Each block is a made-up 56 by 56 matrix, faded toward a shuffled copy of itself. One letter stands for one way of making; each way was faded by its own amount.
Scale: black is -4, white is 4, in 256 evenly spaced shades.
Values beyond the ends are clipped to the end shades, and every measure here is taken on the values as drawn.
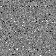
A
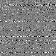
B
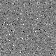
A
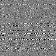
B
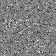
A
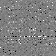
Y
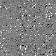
Y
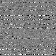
B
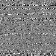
B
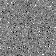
A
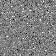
A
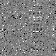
Y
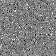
A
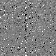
Y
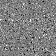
A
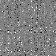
Y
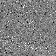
A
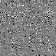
Y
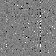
Y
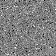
A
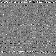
B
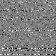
B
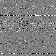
B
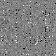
Y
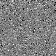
A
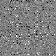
Y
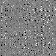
Y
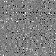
Y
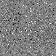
A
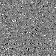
A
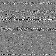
B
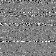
B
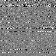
B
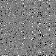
Y
